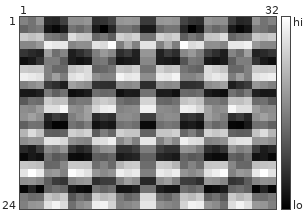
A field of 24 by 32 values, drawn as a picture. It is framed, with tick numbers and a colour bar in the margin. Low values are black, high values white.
Average level on the scale: 50%. Mirror symmetry: left to right. Slope: none. Stripes: horizontal, repeating 6 times.
